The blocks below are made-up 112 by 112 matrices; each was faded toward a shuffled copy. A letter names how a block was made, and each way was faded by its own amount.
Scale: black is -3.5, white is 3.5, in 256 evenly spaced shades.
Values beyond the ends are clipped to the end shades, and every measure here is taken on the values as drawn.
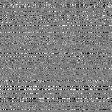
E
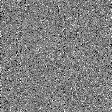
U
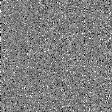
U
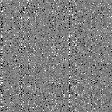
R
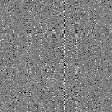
R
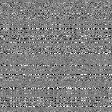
E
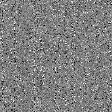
U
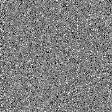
U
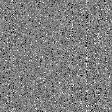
U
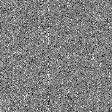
U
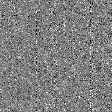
U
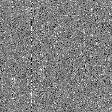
U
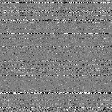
E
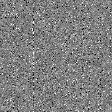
U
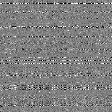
E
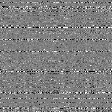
E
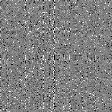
R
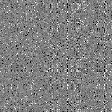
R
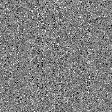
U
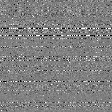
E
